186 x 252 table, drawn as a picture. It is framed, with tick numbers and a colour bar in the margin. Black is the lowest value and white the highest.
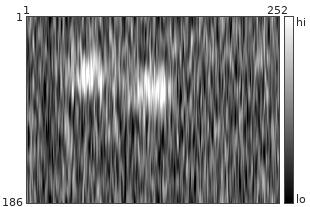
The centre is the ninth with the highest average. Two bumps rise from the field. Streaks run downward.
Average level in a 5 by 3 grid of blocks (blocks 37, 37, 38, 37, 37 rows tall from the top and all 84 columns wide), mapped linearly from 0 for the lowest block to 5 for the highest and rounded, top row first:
112
551
140
001
101
